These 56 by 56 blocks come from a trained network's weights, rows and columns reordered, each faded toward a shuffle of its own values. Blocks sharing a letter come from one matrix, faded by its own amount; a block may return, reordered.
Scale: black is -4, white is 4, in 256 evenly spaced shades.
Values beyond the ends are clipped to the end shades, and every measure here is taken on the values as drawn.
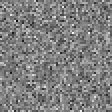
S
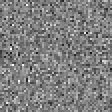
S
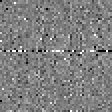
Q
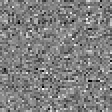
S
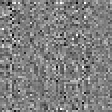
Q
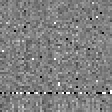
Q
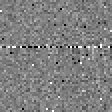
Q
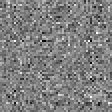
Q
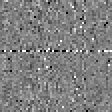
Q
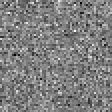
S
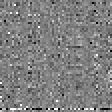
Q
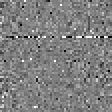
Q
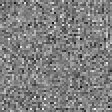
S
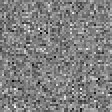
S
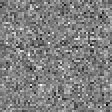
S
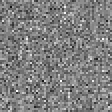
S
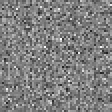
S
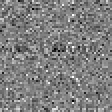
S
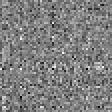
Q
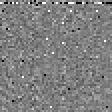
Q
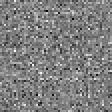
S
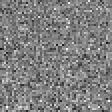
S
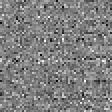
S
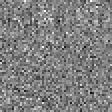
S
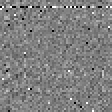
Q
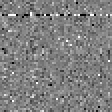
Q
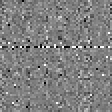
Q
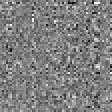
Q
